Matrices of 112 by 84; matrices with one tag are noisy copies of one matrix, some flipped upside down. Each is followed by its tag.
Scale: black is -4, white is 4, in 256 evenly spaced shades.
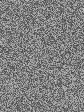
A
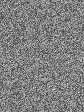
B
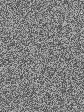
A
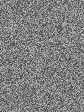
A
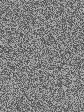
A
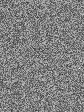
B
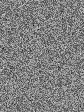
A
